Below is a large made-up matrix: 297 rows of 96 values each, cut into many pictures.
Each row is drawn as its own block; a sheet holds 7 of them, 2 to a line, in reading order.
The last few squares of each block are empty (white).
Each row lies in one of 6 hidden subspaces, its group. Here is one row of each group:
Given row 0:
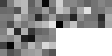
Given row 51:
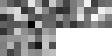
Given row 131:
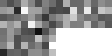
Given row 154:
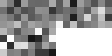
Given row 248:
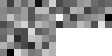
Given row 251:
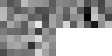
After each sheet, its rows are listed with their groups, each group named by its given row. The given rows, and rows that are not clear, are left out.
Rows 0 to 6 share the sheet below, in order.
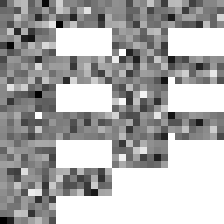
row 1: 248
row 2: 251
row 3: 0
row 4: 131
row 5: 0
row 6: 251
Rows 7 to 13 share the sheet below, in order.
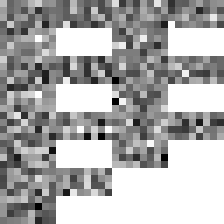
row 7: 251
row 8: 0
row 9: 251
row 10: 154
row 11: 154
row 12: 131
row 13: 251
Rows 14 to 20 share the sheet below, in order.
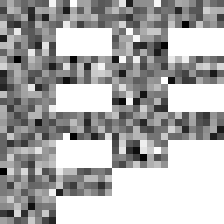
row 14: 51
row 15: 0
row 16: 51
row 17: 0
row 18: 251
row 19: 248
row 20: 0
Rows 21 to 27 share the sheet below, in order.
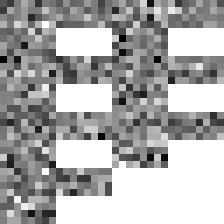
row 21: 248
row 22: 131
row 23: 51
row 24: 0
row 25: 154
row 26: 131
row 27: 0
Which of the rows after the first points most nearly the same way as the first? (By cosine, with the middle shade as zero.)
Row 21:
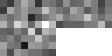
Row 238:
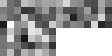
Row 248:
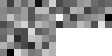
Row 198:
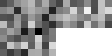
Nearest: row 248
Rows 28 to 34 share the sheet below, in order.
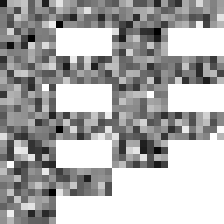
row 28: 0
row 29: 248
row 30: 51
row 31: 251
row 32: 248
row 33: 248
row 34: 0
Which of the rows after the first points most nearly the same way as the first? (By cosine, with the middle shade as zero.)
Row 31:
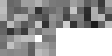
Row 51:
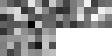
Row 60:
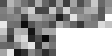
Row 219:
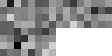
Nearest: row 51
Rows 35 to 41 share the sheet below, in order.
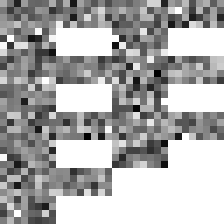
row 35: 154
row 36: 154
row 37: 248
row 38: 131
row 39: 154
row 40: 251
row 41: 154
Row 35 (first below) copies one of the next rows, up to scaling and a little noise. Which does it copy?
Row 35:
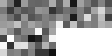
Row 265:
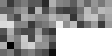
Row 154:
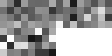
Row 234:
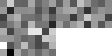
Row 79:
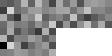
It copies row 154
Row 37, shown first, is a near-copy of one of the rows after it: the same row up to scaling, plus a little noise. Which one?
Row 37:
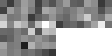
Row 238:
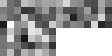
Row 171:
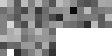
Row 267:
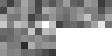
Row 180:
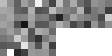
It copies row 267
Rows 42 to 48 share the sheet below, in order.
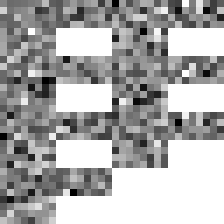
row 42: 154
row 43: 51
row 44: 248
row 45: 154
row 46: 248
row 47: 51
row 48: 251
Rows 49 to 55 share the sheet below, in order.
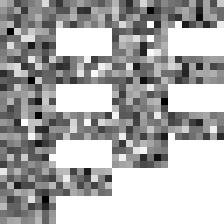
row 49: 0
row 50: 251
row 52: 131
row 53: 131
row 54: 0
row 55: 51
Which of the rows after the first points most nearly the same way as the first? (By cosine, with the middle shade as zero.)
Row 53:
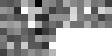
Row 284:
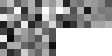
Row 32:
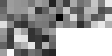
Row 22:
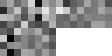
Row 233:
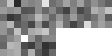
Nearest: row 22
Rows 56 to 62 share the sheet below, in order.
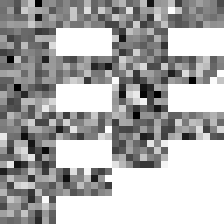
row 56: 131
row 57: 131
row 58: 0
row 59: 248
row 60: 248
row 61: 251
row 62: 51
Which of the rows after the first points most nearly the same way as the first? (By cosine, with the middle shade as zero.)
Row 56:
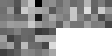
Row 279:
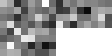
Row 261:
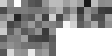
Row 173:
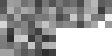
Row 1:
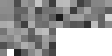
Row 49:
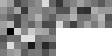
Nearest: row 173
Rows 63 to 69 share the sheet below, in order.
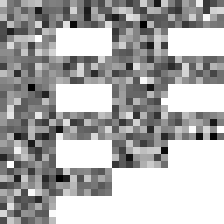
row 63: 251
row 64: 51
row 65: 154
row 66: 131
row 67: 248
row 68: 154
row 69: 131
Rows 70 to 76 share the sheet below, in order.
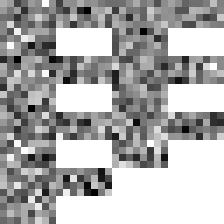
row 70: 0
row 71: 154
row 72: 51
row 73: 51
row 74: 0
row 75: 131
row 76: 251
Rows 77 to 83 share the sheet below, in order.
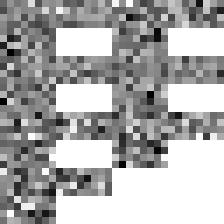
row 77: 131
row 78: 51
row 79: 154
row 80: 154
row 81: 131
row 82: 248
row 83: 0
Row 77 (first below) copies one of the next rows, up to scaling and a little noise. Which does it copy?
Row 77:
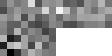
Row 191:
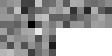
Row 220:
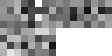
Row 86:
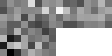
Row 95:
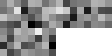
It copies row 86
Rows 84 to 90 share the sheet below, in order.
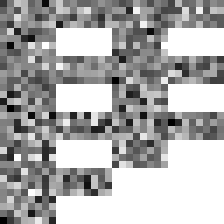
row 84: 0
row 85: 131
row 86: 131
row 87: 248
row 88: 51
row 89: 131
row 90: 251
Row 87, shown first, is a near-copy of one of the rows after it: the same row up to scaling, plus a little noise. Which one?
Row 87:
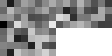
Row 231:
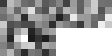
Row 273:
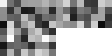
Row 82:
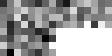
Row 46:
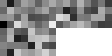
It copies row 46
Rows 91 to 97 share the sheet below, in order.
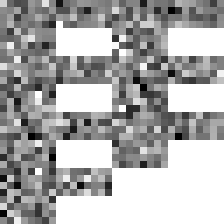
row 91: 0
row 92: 131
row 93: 154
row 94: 248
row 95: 131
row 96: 51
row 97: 154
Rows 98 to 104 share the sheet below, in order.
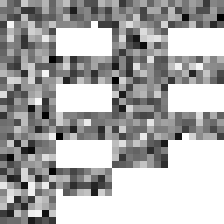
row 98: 248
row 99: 248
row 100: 51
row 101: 154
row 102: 0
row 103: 251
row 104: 51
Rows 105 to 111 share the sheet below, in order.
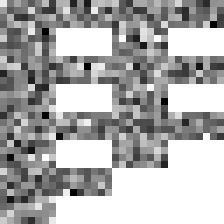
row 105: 51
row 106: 248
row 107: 51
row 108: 131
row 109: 0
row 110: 248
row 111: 251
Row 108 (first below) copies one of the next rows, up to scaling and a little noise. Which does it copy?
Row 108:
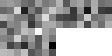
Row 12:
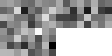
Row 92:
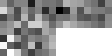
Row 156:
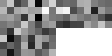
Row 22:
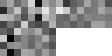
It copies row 12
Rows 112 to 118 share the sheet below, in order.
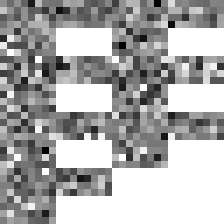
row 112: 131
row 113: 0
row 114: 131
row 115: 51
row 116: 154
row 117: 0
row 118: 0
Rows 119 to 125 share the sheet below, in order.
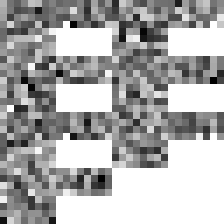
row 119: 251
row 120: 248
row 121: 248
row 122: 248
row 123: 251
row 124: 154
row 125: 51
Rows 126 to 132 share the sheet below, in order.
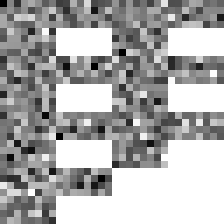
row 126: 51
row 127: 248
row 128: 51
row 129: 0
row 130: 0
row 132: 51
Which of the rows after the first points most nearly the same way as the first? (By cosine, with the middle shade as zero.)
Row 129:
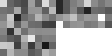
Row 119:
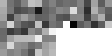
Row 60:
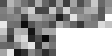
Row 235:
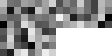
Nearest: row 235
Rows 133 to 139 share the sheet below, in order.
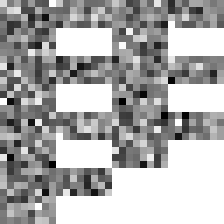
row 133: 51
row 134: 0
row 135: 154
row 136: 0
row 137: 154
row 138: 51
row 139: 251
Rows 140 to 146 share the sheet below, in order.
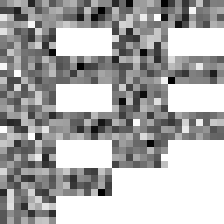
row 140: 51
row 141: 51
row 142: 154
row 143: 0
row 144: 51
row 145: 131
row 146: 248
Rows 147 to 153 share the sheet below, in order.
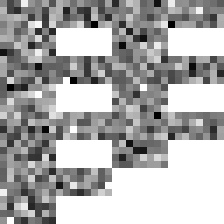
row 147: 251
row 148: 0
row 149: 251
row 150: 154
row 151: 51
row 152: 0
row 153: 248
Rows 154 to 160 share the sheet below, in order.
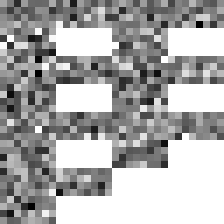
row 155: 154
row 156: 131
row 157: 51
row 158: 154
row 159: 251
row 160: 0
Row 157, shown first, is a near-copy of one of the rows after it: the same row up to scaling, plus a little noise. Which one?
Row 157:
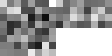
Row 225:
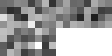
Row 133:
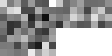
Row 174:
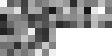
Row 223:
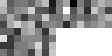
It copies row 133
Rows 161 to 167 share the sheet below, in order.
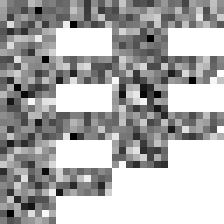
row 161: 251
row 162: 251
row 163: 0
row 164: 248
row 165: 251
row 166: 248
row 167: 0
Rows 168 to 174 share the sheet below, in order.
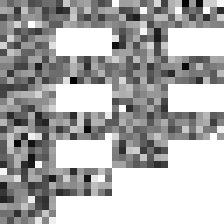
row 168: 131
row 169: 51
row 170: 251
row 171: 248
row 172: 251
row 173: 248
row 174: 51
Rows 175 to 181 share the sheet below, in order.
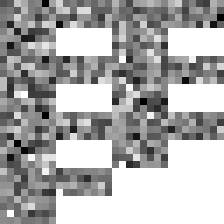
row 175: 0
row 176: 248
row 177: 248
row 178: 0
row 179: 0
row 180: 248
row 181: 0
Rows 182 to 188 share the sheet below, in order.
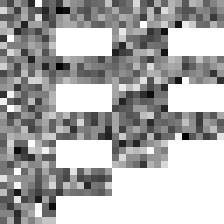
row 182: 131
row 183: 251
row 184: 131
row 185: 251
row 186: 248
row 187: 251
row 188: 154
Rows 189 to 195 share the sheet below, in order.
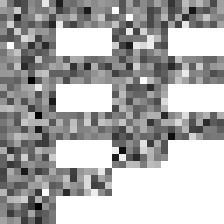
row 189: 0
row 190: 154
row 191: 131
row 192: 131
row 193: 131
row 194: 154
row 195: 251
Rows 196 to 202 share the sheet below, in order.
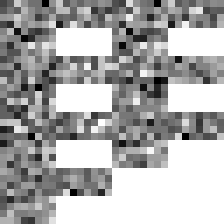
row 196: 0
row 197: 0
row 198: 131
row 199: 248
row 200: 51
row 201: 251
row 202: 251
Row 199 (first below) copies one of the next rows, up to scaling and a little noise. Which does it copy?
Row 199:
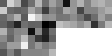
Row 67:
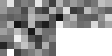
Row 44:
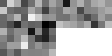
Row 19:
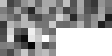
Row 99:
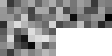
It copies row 44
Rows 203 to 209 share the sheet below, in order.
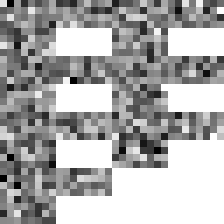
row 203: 0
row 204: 51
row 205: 251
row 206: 154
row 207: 154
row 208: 248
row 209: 154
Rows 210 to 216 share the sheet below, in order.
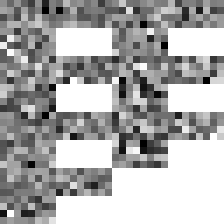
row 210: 131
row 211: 131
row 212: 251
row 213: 248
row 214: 251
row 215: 248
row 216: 154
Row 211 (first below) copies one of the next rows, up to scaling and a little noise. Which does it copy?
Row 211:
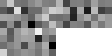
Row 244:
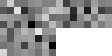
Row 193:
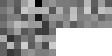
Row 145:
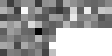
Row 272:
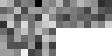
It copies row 244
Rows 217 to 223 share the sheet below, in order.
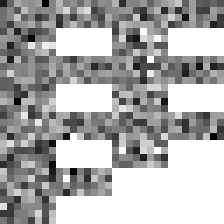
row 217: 0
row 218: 248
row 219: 0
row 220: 131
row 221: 251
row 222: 248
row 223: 51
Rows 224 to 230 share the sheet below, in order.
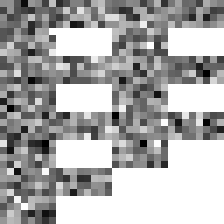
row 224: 251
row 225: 51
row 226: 131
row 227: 154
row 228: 248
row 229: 51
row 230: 0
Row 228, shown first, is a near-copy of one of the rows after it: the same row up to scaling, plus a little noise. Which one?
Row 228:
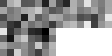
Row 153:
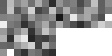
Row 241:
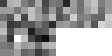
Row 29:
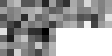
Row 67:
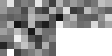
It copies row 29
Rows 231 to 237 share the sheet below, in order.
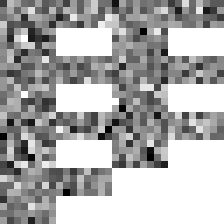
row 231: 248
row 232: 51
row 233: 0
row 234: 154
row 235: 248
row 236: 154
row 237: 51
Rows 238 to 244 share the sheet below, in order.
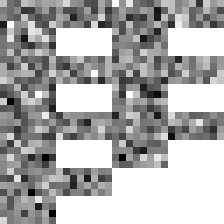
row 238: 248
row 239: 51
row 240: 154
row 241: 248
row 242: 0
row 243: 0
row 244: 131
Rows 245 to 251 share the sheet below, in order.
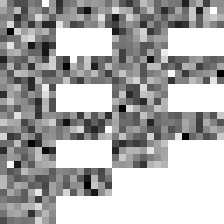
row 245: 0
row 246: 51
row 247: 51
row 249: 154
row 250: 251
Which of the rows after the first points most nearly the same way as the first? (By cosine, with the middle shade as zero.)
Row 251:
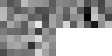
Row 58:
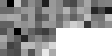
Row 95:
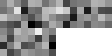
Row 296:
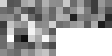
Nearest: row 296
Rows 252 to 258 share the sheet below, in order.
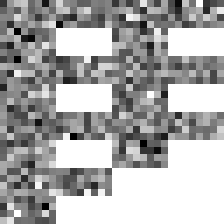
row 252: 0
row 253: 51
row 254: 51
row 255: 154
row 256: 251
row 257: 248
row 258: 154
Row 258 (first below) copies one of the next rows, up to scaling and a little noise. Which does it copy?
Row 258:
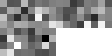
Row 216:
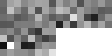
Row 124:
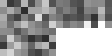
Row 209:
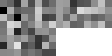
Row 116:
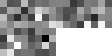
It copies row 116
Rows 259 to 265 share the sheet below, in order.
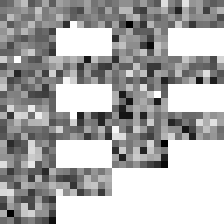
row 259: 251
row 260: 51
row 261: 51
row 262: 154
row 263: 251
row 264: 154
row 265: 154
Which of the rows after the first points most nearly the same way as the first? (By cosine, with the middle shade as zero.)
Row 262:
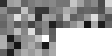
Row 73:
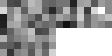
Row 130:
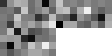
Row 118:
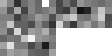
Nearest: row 73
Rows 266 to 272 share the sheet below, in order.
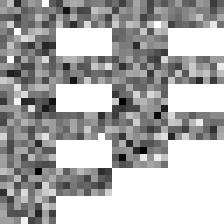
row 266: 0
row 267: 248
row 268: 0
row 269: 154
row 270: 248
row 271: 0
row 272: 131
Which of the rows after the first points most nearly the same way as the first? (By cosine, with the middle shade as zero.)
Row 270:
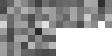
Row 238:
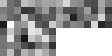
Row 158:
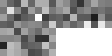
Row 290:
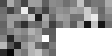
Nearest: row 158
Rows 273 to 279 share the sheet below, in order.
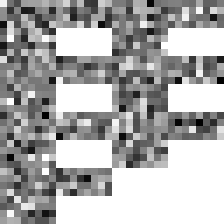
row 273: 248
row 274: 131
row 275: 0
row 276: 251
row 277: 0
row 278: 154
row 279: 0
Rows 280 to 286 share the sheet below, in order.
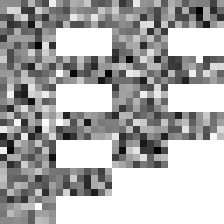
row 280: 51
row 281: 251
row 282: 248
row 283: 51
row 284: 131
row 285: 248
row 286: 251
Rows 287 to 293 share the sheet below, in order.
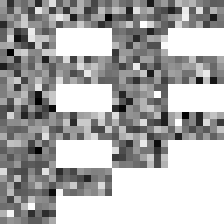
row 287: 248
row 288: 131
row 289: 154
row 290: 154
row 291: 251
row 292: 51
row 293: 0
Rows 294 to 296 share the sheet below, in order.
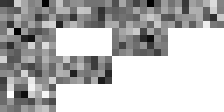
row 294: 0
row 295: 251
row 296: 248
